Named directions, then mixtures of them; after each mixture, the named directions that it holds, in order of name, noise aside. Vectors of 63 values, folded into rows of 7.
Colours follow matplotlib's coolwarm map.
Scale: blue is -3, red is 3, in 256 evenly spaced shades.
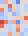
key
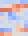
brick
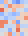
brick, key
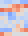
brick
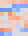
brick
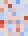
key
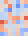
brick, key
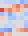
brick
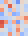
key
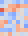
brick, key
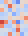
key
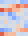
brick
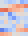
brick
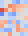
brick, key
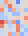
key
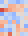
brick, key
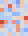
key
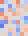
key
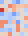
brick, key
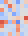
key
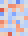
brick, key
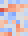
brick, key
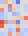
key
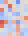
key
